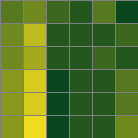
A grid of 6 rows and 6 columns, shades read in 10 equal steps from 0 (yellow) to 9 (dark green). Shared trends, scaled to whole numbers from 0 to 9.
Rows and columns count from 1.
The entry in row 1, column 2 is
5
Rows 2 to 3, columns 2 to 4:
2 8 8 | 3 8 8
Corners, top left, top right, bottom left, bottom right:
6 9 4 5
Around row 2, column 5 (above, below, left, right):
6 7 8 7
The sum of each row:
41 38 39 36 36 34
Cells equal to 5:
4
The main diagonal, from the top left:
6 2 8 8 8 5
